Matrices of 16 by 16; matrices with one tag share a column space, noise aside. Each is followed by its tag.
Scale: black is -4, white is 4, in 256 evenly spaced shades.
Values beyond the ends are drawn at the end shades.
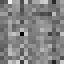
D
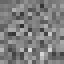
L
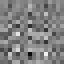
L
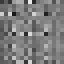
D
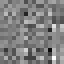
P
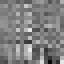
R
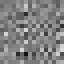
L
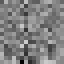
R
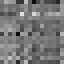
D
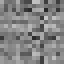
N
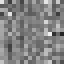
D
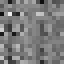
D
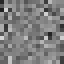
N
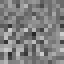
L
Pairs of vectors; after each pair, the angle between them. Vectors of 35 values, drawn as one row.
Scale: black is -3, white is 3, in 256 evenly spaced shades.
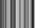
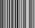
orthogonal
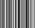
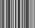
nearly parallel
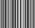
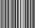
nearly parallel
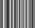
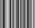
nearly opposite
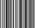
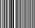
partly aligned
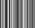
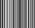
orthogonal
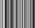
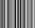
partly opposed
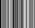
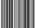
nearly opposite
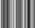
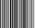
partly opposed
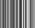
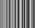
nearly opposite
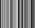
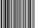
partly opposed
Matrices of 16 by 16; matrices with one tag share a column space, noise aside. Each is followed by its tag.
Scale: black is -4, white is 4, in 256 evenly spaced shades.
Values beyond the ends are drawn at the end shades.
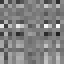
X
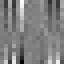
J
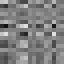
X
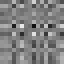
X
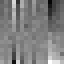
J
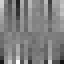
J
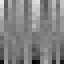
J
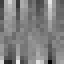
J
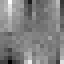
J
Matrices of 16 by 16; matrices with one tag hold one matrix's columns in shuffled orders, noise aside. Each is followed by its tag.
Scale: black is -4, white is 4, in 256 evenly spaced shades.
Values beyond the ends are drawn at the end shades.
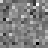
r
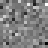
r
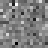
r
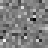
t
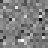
t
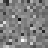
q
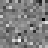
q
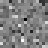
q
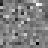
r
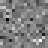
t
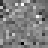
r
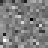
q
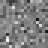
q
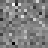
r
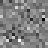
t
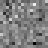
r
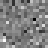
q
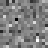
q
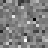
q
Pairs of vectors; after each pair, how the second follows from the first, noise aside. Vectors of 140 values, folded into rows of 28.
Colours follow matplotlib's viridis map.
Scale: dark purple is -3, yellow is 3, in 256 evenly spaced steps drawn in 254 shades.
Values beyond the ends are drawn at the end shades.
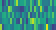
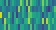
shuffled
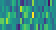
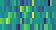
copied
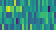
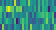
copied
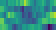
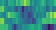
copied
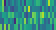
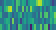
shuffled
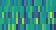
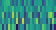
copied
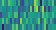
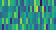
copied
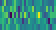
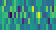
copied
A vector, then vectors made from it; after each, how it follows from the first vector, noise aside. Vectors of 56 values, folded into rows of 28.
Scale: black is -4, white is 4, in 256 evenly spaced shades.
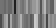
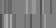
partly zeroed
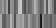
reversed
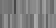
shrunk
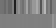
partly zeroed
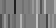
partly zeroed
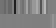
partly zeroed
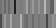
partly zeroed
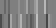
partly zeroed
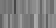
shrunk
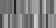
copied
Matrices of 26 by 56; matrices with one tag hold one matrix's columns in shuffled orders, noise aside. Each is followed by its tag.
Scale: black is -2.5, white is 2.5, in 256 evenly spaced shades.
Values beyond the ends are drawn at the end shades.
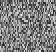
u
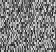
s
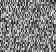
u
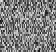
u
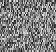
u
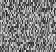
u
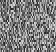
s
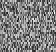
s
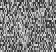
u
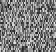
s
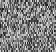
u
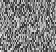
s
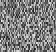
s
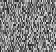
s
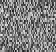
u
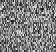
u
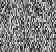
s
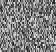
s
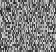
s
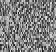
s
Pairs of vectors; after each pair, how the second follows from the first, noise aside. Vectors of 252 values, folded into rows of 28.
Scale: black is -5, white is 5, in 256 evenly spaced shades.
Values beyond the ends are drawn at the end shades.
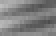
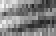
scaled up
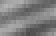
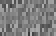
sign-scrambled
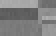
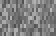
shuffled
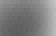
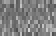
shuffled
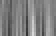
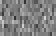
shuffled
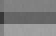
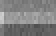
negated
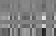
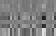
negated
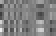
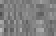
shrunk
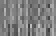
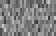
shuffled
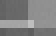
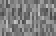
shuffled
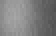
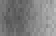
negated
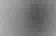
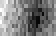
scaled up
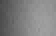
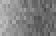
negated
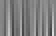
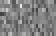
shuffled
